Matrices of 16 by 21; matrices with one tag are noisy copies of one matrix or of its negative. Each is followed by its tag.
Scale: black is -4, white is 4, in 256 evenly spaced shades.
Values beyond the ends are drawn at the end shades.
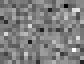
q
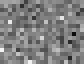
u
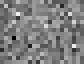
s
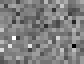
s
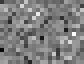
u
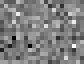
s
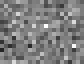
s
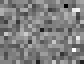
q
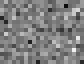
q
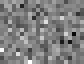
u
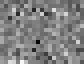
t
